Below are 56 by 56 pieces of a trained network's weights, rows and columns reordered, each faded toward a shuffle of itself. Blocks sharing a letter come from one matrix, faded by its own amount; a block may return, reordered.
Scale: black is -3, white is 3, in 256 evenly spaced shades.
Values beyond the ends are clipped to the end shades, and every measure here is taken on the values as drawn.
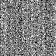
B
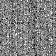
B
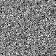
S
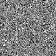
S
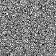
S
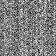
B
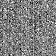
B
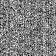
B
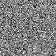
S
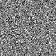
S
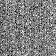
B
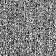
B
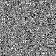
S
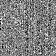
B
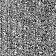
B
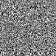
S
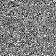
S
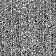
B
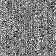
B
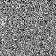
S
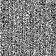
B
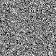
S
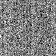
B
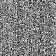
B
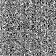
B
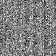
B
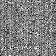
B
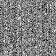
B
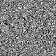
S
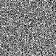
S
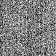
B
